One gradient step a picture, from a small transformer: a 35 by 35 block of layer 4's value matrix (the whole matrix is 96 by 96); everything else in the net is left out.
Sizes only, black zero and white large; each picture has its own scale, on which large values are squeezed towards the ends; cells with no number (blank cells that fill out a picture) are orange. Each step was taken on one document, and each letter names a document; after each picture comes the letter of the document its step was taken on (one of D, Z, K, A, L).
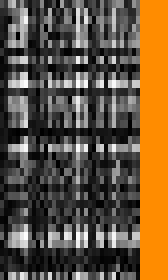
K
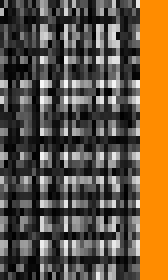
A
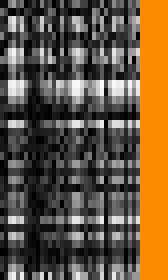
K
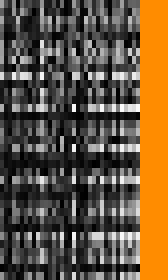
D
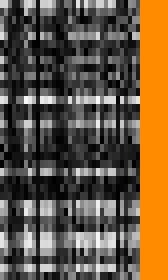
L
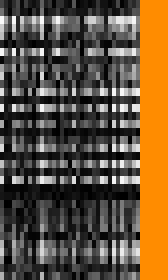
D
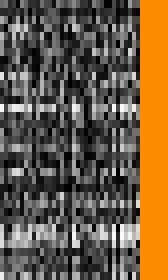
D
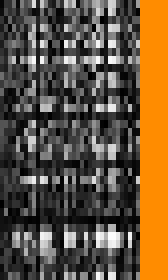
A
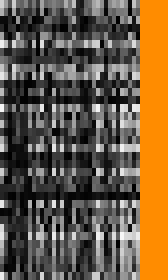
D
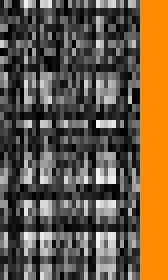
L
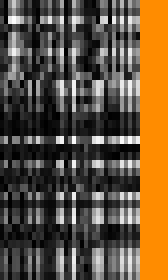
K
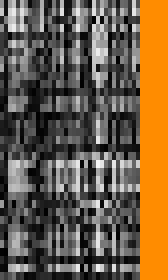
K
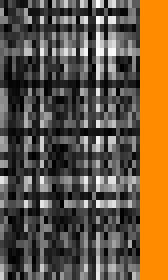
L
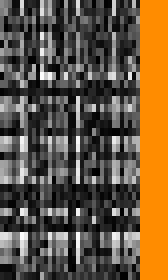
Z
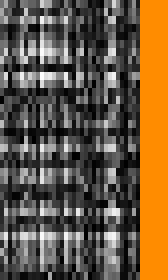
Z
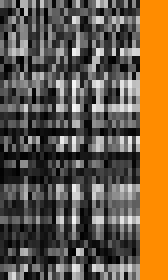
K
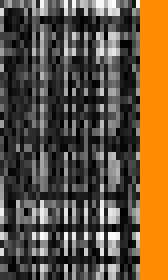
A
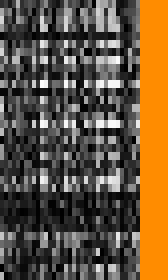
A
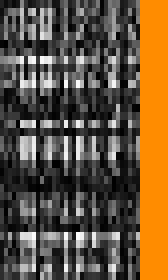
Z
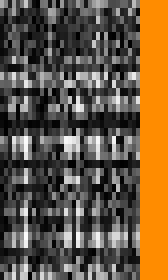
K
